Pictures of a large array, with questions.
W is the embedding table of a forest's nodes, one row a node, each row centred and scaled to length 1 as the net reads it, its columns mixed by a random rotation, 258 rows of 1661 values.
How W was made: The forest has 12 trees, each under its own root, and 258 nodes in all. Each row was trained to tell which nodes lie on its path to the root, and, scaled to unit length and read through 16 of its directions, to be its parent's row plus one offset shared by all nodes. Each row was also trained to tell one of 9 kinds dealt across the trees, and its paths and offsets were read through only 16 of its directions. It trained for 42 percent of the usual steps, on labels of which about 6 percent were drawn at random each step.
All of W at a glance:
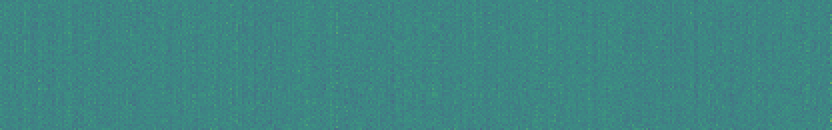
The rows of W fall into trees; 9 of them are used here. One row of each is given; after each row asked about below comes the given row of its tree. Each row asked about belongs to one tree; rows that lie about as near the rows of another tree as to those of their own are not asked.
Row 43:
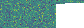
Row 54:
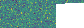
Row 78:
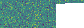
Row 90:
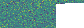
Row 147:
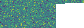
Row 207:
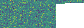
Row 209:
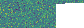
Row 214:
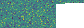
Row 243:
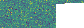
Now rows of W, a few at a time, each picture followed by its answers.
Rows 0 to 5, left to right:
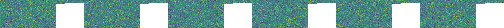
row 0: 90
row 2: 214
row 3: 78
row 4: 243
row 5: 214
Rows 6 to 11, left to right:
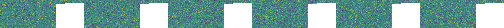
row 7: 214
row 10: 90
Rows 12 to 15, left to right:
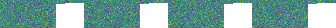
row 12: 209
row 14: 209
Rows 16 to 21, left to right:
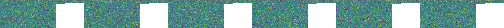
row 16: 90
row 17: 209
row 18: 78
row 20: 214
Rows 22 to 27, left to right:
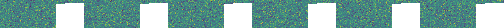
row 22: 209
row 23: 243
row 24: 243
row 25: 209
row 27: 207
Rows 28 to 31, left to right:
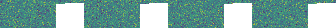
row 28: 207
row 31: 207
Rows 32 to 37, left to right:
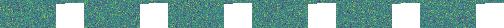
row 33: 243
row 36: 78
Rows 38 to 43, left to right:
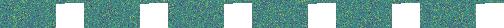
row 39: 207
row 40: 243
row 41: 90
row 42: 54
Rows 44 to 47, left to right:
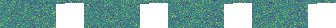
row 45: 209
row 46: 209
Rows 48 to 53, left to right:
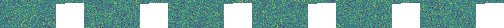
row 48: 243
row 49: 209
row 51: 54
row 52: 243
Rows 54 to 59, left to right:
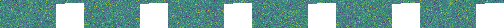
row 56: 209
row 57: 54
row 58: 43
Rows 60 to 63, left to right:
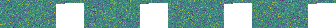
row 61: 90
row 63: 209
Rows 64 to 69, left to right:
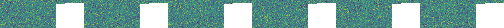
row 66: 243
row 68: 209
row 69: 78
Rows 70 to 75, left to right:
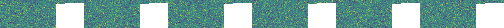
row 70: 78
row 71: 43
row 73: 207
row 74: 54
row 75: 78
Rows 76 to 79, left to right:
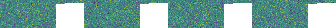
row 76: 78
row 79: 207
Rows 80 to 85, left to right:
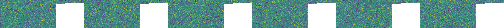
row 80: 207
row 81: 54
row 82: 243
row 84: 43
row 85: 54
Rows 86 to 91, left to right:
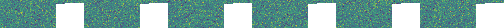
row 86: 243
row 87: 243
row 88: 54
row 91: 90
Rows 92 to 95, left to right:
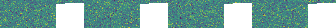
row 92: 214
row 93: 209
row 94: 54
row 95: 43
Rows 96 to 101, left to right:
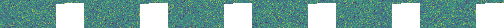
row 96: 54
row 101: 54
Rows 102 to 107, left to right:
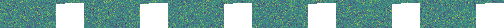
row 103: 54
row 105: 209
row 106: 54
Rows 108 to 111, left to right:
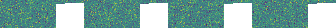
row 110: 207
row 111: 243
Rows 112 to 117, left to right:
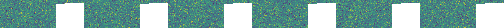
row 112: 243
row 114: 43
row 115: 78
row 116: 90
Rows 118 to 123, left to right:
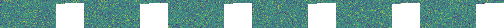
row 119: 54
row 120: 214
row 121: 43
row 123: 243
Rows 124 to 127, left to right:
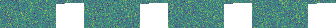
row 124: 54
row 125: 209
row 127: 207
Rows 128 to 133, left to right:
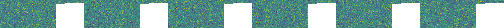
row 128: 78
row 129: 78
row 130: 209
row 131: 43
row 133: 78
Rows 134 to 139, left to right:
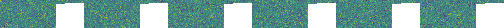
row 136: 209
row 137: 209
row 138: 209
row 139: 214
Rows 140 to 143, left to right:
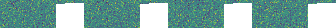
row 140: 243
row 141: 243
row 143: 209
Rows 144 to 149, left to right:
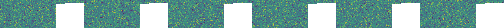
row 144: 43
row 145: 207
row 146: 209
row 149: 214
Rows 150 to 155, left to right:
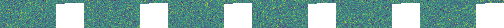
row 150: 90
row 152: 243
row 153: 54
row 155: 54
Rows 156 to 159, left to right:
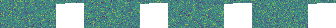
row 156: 54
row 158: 214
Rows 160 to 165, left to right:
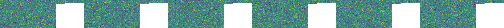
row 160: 214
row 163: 209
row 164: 54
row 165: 54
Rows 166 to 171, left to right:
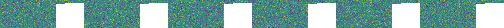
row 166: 243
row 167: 54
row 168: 209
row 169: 207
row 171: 90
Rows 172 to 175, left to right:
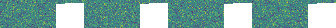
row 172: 54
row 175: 54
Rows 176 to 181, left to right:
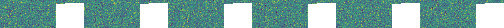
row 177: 207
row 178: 90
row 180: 90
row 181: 54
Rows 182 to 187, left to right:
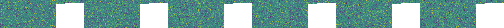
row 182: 209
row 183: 78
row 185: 209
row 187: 90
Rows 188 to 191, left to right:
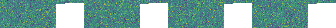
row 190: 209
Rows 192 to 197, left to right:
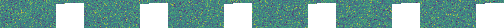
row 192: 90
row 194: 209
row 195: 209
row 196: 54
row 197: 243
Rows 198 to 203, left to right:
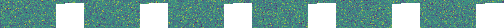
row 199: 207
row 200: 243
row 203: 209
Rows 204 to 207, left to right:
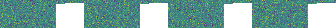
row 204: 209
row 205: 209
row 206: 209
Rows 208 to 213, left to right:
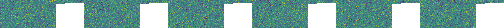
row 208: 243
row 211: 54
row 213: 243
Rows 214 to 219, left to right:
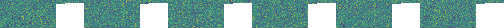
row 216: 54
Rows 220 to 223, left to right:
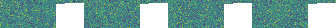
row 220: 243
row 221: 90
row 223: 243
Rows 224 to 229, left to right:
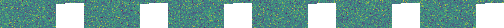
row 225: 207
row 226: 54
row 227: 54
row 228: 243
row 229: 243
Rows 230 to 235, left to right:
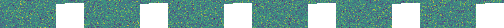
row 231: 54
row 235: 207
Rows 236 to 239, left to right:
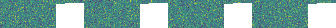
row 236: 243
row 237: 243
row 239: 43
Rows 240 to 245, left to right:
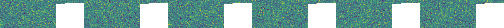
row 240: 54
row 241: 90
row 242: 54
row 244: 209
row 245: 243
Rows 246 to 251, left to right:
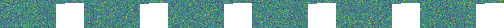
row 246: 78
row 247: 43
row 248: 214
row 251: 207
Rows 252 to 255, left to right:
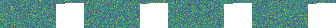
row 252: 54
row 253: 207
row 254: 207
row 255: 243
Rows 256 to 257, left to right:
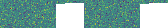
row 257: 78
